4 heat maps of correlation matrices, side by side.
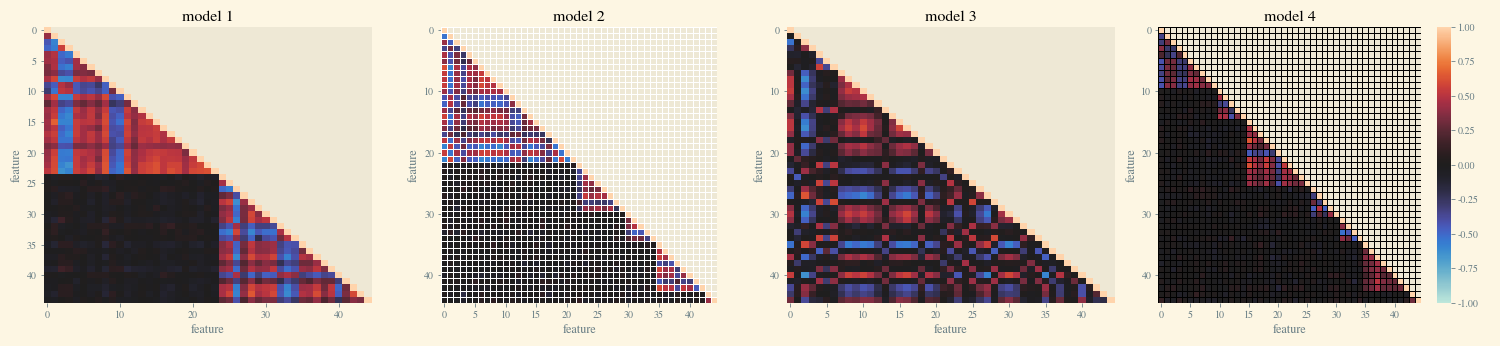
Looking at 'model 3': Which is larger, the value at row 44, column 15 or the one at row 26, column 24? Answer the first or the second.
the first
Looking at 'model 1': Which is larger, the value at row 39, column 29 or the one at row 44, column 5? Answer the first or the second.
the first
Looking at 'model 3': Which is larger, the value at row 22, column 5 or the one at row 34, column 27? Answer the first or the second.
the second
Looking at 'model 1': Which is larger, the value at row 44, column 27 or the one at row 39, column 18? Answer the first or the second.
the first
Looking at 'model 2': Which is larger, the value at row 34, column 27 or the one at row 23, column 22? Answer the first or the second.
the first
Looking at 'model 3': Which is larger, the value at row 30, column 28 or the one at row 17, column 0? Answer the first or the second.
the second
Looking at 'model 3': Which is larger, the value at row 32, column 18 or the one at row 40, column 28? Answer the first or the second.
the first
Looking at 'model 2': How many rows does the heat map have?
45
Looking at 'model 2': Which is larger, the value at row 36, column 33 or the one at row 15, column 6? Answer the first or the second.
the second
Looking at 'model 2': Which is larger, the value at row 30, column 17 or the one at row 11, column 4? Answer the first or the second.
the first
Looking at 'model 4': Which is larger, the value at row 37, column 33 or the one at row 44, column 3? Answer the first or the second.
the second
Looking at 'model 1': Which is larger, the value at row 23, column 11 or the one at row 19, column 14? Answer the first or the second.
the first
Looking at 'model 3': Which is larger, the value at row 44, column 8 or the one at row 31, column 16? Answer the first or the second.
the second
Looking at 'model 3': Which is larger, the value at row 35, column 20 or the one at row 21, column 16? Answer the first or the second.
the second
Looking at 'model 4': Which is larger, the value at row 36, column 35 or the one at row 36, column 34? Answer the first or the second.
the first
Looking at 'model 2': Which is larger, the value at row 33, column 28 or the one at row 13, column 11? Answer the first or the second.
the first
